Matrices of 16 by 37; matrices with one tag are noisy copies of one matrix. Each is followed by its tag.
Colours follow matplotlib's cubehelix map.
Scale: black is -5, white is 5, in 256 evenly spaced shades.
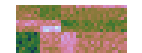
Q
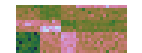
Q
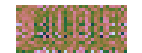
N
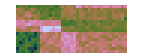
Q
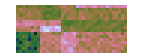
Q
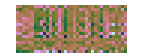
N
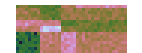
Q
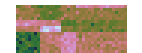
Q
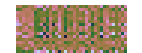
N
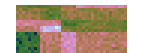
Q
